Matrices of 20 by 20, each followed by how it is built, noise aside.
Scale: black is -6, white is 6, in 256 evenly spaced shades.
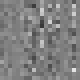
uneven columns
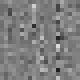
uneven columns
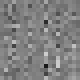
uneven columns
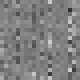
uneven columns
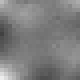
smooth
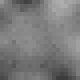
smooth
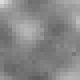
smooth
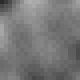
smooth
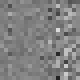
uneven columns
